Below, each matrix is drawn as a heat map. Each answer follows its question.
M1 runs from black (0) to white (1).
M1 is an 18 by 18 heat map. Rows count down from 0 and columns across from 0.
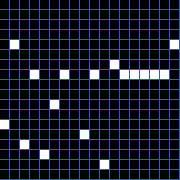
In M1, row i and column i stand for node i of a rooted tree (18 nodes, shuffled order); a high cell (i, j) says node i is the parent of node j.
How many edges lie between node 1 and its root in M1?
3
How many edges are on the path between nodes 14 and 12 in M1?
2
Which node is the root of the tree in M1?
7
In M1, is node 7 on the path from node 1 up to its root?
yes
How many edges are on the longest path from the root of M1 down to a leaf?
3
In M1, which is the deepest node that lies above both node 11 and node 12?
7
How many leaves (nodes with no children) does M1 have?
9
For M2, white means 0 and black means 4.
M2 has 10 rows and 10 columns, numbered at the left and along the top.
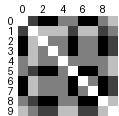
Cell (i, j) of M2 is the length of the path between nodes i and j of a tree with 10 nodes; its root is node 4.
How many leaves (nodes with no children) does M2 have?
7
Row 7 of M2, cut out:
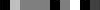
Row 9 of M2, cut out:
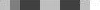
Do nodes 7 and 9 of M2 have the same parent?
no
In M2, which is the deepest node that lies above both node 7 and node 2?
1
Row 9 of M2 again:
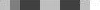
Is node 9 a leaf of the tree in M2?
no
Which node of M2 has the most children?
1
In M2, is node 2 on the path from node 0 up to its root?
no
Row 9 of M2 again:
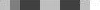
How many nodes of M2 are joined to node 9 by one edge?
4
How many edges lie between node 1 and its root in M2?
1
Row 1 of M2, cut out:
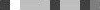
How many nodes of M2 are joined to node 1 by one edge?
5
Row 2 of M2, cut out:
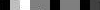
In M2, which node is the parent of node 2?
1
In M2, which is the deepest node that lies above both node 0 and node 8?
9
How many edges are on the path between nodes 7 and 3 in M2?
2
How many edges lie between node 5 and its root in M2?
2
